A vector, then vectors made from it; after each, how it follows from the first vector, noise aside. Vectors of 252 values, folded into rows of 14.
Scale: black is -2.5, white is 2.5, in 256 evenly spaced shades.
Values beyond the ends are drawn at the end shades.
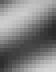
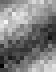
copied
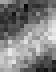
negated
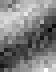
copied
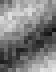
copied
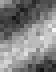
negated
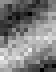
negated
